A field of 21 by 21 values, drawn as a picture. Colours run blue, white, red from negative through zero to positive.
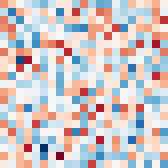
There is no seam. There are no regular stripes. The halves do not mirror each other. No overall slope runs across the table.
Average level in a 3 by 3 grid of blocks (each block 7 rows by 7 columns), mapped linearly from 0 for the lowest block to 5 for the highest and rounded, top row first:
2 5 5 | 2 2 0 | 3 3 0
